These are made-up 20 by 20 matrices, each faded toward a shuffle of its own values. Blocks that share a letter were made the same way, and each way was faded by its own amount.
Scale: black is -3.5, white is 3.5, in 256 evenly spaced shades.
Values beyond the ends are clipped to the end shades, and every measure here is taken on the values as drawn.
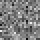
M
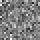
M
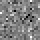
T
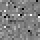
T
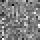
M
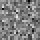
M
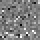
T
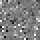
T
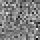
M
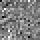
M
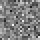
M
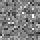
M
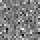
M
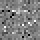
T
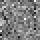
M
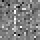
T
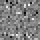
T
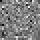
M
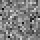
M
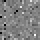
T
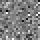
M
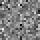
M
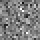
M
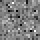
T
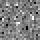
T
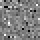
T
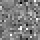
M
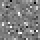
T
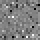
T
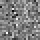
M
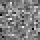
M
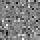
T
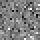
T
